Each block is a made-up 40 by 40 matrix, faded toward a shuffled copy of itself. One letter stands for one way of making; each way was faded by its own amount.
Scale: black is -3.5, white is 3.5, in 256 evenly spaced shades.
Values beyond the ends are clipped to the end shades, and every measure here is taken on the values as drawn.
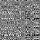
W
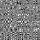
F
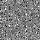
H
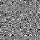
W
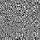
F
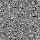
H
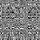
W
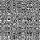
W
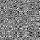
F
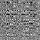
W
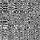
F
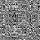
F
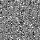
H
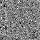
H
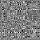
W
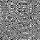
F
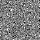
H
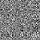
F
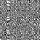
F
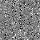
H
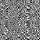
F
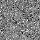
H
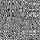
F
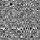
W
